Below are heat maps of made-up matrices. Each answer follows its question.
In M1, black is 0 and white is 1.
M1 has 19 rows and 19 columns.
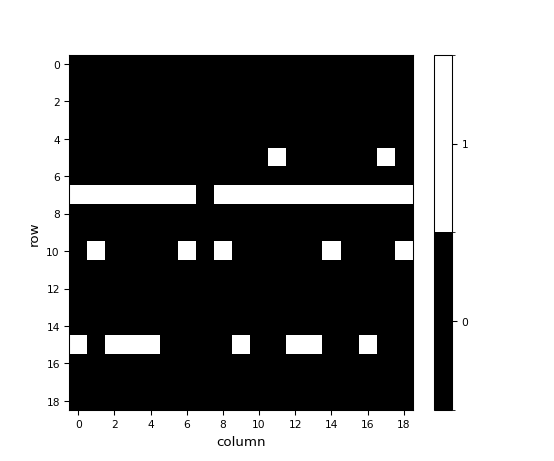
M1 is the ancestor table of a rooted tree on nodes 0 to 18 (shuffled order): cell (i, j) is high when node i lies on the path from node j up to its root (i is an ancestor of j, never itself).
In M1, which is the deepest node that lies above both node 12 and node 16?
15
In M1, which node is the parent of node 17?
5
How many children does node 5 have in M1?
2
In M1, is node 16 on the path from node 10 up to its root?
no
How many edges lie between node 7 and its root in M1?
0
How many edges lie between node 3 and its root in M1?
2
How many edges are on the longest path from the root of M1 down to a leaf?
2
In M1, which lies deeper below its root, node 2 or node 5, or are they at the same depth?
node 2
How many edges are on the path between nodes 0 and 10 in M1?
3
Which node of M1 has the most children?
15
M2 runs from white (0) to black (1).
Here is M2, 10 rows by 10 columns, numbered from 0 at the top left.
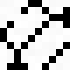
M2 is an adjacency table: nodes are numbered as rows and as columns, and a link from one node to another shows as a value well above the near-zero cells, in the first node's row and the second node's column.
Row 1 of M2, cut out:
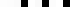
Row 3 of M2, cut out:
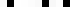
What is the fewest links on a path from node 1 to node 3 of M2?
1
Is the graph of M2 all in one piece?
no
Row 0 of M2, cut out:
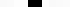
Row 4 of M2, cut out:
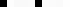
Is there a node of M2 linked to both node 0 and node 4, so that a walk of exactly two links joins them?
yes
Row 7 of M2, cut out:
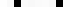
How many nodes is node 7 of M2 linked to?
2
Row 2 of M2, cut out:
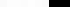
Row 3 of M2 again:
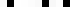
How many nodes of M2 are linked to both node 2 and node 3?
1
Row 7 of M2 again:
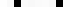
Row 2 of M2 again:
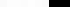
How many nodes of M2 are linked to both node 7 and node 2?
1
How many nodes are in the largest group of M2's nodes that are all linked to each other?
4
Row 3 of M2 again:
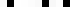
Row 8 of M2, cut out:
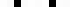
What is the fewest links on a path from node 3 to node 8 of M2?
3
